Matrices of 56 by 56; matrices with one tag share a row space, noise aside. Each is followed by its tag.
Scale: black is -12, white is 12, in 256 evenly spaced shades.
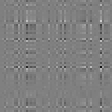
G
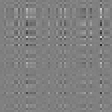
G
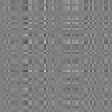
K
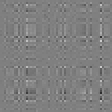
G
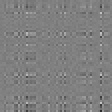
G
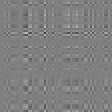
K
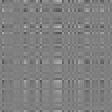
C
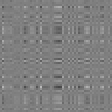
C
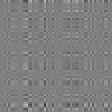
K
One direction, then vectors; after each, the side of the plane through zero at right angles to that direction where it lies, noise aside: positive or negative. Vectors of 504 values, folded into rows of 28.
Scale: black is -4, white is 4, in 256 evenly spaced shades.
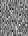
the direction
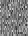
negative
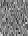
negative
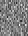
positive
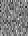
positive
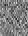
negative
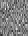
positive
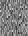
negative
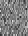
negative
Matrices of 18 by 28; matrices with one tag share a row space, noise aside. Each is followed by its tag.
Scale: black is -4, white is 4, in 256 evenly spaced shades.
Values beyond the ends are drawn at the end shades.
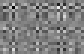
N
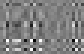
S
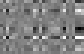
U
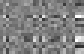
U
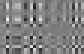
S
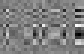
U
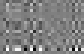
S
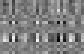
N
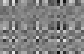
N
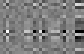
U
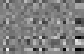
U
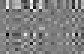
S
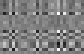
N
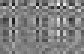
N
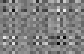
N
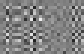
S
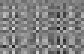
N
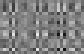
N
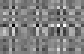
N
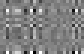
S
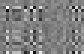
S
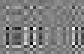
S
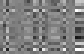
U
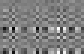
N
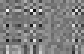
S
